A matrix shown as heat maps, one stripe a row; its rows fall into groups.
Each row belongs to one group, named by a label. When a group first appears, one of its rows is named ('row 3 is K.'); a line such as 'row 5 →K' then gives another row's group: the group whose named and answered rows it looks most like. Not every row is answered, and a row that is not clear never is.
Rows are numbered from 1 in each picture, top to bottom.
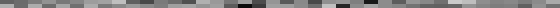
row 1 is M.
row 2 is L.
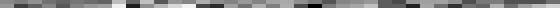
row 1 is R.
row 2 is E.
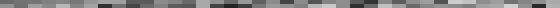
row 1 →M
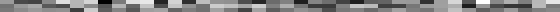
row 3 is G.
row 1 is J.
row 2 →R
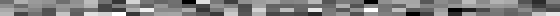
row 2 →G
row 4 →E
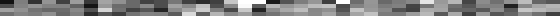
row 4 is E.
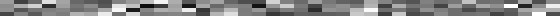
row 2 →J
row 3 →E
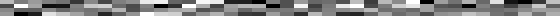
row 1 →L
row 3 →E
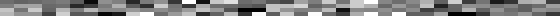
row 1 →E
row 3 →L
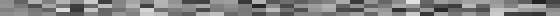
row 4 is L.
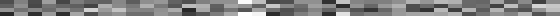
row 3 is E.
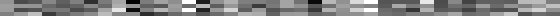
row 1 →E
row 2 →J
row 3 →E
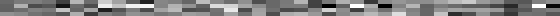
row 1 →M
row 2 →R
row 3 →G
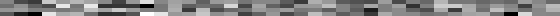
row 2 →G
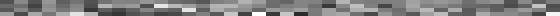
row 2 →R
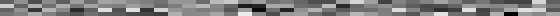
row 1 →R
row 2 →L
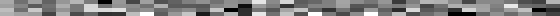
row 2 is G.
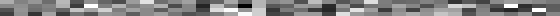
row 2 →G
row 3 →R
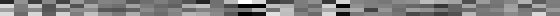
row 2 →L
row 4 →L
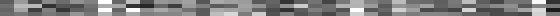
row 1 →R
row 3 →R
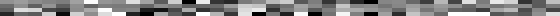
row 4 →M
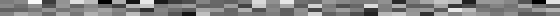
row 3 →M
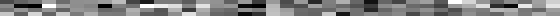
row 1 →M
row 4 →L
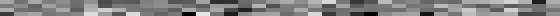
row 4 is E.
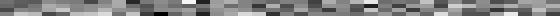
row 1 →E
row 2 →M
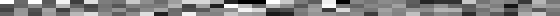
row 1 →L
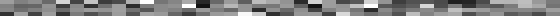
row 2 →E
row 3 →M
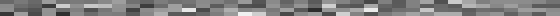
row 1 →M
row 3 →E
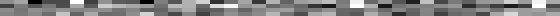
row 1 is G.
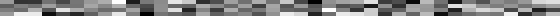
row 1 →E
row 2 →M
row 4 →J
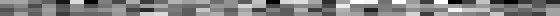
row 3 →M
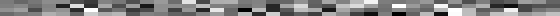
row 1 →E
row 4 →M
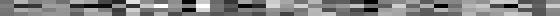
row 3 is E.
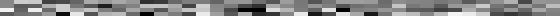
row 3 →L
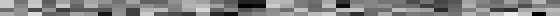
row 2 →L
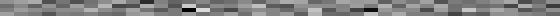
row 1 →J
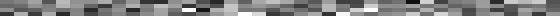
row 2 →G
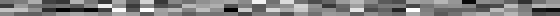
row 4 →G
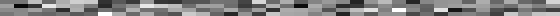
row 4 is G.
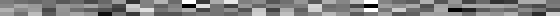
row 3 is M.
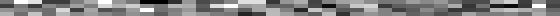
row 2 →R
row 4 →L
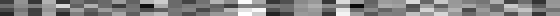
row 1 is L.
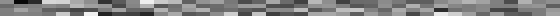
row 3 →J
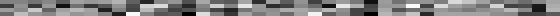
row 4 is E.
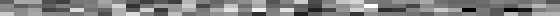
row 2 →E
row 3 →R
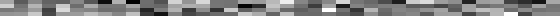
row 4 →J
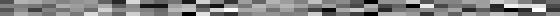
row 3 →R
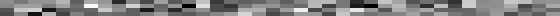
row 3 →J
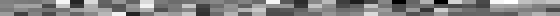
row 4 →E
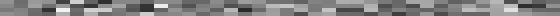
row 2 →J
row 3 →G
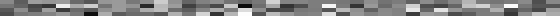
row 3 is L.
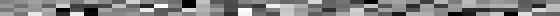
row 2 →J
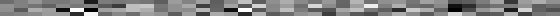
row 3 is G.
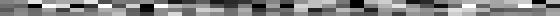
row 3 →M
